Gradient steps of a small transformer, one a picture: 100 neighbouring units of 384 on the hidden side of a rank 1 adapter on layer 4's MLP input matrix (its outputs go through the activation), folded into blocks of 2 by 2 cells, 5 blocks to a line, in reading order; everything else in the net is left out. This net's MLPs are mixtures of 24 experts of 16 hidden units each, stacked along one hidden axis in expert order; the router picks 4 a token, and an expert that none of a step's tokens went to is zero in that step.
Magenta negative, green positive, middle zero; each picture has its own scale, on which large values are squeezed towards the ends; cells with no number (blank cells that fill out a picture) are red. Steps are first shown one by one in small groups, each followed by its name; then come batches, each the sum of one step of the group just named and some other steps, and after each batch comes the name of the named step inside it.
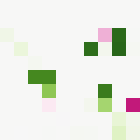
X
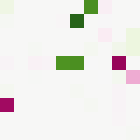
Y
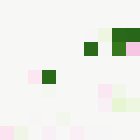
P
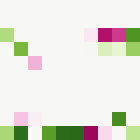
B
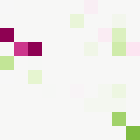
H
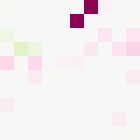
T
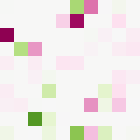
T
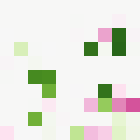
X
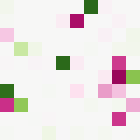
Y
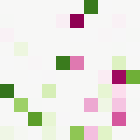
B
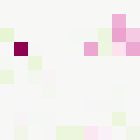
B
